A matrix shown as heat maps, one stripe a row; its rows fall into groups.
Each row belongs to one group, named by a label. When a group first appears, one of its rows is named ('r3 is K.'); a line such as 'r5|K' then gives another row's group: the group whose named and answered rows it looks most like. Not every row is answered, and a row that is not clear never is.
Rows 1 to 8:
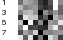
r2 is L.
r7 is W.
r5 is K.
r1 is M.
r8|K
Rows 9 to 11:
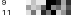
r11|K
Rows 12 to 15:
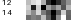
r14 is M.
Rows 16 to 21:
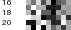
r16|K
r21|K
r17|M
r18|K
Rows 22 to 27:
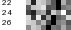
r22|L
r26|M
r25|K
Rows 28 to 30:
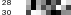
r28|L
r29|K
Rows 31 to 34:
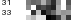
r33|K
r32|M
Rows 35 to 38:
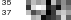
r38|M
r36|W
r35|W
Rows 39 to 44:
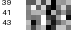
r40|M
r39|K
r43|L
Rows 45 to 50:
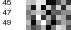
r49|L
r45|M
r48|K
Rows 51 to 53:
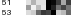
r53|M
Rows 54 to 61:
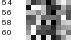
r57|L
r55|W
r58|K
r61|K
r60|M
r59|M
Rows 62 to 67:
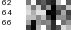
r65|M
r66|K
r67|L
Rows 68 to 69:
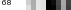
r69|M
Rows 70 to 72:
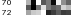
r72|W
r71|L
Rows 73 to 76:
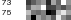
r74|W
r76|K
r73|L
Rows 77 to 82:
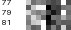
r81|W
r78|W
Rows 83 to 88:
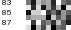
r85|W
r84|K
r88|K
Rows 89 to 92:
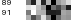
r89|K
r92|L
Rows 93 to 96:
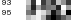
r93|K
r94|L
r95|L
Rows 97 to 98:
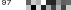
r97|W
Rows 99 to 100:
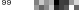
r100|L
